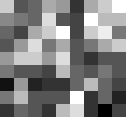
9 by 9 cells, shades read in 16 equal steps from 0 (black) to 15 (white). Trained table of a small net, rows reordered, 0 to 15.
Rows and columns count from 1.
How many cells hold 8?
1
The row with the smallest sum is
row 7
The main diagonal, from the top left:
12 7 10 7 13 6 11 6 4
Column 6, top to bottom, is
3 4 4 5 5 6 6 15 13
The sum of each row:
82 80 84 78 73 55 45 59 48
